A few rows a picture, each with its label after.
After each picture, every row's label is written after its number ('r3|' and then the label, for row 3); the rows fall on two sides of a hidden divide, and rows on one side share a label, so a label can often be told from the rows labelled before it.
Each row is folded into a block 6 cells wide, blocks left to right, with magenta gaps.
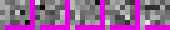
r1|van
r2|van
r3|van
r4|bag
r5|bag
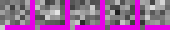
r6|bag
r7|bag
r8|bag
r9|van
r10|van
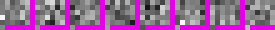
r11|bag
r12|bag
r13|bag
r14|van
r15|bag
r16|bag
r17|bag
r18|van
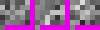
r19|bag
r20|bag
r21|bag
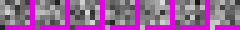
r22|bag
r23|bag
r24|van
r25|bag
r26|van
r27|bag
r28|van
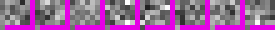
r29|bag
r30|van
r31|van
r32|van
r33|van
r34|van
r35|van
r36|bag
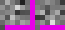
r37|bag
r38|bag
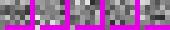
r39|van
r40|van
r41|bag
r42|van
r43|van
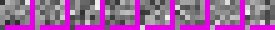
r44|bag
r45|van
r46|bag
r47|bag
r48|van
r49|bag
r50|bag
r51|bag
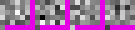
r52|bag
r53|bag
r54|bag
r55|bag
